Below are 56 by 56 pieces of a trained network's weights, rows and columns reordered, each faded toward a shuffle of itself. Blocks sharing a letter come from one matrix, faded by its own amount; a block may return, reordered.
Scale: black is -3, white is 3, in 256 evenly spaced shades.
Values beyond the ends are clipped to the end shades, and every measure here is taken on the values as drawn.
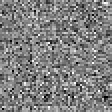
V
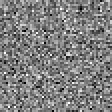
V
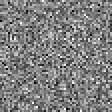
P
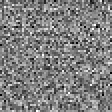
P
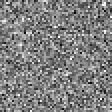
P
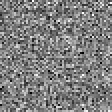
P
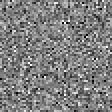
V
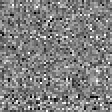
V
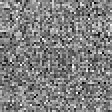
P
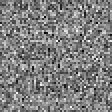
P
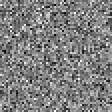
P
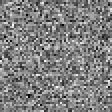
P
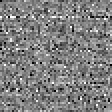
V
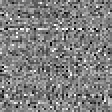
V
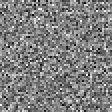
P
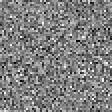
V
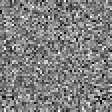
P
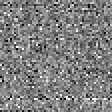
V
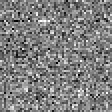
V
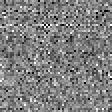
V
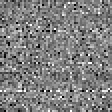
V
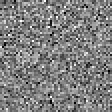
V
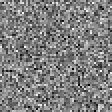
P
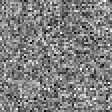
P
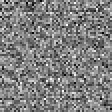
P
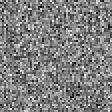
P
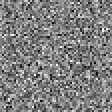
P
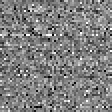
V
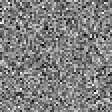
P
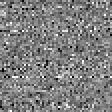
V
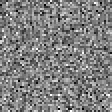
P
